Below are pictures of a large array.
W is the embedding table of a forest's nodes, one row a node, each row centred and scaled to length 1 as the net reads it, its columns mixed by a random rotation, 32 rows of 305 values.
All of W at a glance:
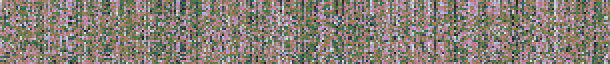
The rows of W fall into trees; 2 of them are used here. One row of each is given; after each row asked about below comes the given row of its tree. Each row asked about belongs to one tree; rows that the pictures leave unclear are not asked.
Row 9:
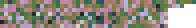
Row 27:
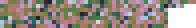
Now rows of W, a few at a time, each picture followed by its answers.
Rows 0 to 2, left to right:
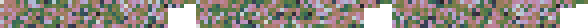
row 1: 27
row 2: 27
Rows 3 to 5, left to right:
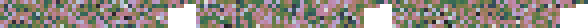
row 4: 27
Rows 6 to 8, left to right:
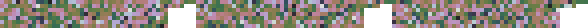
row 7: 27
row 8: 9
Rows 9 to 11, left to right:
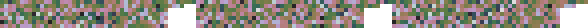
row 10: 27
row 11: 9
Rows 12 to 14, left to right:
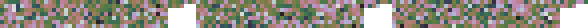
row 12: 9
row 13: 27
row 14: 27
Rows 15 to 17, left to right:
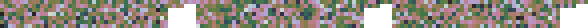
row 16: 27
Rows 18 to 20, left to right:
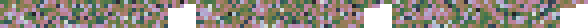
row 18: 9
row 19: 9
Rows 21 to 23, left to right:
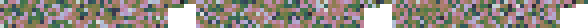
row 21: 27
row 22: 27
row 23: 27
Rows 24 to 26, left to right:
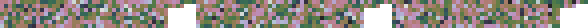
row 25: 27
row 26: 9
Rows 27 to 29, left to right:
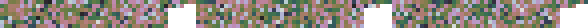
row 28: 9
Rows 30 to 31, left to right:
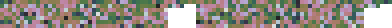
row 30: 9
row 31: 9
